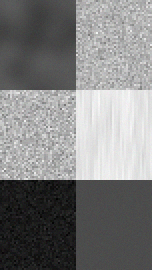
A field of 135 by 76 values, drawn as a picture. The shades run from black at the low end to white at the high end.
It is made of 3 by 2 panels. Panel 1,1: low, smooth, faint in contrast. Panel 1,2: high, fine-grained. Panel 2,1: high, fine-grained. Panel 2,2: very high, streaked downward, faint in contrast. Panel 3,1: very low, fine-grained, faint in contrast. Panel 3,2: low, flat.
